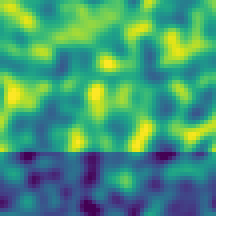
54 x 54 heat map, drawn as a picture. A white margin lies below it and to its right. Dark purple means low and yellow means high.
Seam: horizontal, 70% of the way down, the top part higher. Lone odd cells: none. Grain: blotchy.
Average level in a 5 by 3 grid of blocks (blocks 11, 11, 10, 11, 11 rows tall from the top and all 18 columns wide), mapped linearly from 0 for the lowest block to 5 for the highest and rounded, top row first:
5 5 4 / 4 4 4 / 4 5 3 / 2 3 3 / 0 0 0
